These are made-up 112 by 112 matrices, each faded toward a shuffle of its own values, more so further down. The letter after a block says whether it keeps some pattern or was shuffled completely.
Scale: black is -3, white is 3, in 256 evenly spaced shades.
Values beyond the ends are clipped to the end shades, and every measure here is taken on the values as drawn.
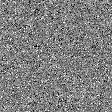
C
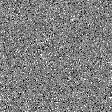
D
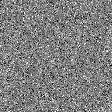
D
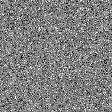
D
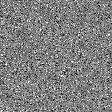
D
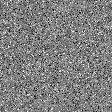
C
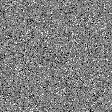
D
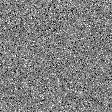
C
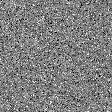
C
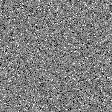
C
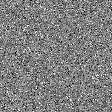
D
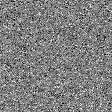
D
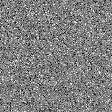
D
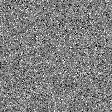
D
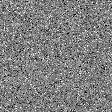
C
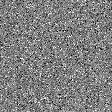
D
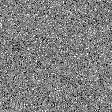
D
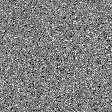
C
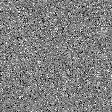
D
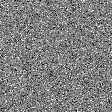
C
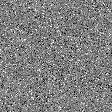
D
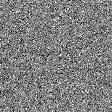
D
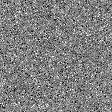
D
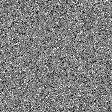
C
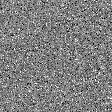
C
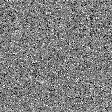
D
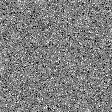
C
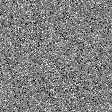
D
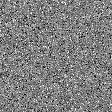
C
